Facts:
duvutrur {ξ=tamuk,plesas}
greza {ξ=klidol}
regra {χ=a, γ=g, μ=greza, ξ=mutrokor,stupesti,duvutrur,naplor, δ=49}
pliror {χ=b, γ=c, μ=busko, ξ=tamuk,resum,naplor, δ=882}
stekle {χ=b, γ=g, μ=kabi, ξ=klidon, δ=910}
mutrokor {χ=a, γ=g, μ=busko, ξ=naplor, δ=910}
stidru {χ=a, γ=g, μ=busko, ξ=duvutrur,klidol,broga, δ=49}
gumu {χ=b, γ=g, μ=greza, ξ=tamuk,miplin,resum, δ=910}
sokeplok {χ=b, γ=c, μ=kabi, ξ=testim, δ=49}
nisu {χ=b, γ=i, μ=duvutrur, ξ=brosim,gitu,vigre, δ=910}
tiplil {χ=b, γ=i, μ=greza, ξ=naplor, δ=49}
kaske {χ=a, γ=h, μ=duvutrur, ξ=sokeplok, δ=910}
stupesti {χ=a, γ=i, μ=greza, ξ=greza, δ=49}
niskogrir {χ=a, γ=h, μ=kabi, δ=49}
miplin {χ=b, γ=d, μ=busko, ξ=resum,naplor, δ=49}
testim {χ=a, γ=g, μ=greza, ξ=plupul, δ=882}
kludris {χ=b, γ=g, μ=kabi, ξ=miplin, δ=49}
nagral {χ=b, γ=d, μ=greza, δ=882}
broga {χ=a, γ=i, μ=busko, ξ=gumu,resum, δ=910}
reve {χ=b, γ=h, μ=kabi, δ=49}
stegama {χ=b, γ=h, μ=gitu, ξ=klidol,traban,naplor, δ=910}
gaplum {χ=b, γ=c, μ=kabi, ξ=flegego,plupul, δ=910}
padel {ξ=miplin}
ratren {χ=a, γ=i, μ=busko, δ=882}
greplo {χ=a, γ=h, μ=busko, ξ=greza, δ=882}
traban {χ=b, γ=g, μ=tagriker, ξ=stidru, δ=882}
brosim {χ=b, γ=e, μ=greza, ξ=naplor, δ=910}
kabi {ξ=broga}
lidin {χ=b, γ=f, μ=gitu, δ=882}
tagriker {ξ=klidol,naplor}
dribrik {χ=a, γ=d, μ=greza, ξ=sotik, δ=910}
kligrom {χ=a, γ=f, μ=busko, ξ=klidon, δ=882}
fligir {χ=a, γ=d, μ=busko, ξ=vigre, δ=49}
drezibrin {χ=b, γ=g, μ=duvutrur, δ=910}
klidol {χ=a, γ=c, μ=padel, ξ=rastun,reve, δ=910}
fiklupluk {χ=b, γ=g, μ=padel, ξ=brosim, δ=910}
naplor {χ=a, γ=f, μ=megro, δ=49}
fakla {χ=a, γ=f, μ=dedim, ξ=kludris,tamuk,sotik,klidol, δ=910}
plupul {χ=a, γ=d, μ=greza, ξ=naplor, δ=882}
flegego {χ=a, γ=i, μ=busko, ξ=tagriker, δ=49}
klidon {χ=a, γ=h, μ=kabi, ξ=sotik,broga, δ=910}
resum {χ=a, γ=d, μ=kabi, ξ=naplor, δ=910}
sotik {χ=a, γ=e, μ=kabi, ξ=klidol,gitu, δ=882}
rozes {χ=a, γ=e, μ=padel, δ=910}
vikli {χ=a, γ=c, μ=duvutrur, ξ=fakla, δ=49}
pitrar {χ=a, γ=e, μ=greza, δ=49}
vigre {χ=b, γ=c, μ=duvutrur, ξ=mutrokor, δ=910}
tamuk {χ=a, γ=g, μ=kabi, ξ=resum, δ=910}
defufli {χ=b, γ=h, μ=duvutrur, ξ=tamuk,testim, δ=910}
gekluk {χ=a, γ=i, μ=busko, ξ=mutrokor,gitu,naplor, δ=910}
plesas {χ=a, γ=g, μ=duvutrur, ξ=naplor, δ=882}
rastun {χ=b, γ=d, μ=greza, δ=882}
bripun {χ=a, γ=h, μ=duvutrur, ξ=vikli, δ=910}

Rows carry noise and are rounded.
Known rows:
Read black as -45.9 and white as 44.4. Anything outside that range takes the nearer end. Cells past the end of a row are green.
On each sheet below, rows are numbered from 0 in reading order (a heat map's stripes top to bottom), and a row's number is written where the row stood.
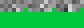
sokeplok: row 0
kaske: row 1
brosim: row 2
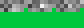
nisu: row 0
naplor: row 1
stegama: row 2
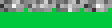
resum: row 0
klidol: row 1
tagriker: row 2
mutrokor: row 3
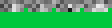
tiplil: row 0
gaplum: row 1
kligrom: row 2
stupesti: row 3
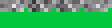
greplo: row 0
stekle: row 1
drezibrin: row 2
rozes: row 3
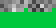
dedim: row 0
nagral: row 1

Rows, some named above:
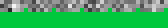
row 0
mutrokor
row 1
defufli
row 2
bripun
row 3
dribrik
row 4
gaplum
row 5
tagriker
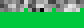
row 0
padel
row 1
tamuk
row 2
stupesti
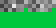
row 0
miplin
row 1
stegama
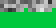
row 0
sotik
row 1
greza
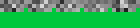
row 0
traban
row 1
dribrik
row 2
klidon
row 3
sokeplok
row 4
gumu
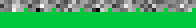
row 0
gekluk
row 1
plesas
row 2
fligir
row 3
testim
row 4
regra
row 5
lidin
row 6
greplo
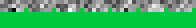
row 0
testim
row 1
bripun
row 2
vigre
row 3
broga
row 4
stidru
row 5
stupesti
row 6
flegego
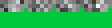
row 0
duvutrur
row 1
defufli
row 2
pliror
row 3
plupul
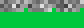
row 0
bripun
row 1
ratren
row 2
reve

